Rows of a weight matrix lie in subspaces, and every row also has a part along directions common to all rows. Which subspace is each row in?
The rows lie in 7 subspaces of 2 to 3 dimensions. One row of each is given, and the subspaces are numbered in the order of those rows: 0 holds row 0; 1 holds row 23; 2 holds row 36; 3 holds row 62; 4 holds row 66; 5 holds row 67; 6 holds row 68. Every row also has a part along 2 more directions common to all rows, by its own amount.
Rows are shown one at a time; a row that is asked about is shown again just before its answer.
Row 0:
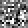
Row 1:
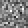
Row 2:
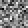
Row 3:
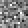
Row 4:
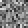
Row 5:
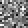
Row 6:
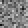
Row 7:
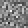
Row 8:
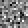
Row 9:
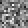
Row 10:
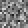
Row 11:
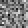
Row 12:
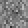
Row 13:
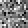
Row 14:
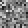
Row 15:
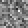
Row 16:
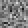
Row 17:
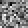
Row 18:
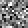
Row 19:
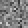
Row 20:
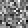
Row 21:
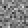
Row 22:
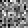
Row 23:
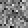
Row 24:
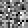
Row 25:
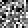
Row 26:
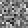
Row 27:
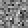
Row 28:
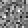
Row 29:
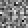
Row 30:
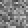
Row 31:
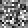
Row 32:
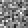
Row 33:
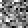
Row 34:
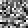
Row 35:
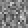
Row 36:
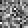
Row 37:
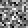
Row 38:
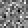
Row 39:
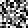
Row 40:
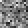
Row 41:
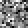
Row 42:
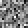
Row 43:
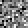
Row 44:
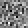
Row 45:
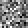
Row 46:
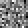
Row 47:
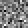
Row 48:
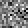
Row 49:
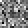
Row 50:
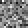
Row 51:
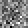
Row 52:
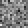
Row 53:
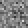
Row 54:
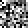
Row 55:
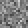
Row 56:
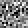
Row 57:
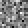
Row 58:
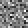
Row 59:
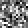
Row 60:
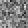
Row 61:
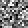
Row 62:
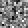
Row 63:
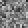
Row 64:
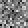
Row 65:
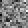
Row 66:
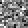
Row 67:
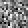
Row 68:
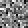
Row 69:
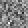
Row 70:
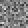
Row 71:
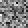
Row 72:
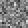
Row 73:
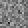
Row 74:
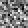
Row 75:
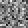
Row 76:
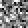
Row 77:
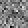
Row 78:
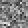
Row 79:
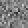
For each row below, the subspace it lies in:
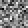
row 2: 0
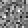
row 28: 6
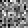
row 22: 1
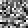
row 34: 2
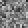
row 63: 6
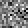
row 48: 0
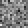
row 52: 1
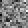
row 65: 3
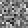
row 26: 0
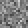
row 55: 2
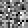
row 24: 0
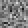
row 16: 5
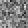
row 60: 1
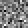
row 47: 2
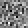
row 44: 5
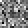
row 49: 1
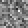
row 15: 4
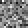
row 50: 4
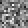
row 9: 0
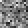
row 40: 3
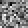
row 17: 0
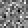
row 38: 6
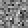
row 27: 0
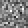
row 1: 5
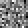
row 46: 6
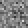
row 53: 3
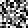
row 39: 2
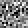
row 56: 5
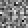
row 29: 3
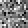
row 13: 1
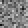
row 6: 4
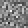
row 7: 5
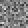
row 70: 2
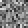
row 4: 6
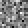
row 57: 3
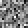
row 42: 6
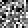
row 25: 6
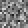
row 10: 2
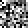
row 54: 6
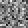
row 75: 4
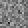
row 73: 5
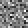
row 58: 0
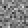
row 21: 0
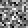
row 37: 3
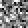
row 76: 3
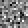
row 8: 4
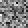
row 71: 3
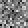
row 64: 1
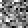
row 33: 3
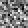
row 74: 4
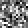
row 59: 5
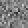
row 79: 5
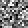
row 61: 0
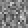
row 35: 2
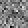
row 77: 1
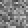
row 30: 3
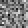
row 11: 6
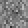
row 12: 1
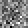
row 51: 1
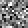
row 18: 0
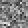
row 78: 5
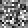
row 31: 0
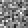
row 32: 4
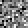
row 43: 4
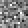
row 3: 4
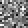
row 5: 4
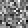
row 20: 2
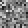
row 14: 6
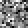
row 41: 3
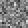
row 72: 2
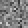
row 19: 2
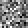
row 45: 1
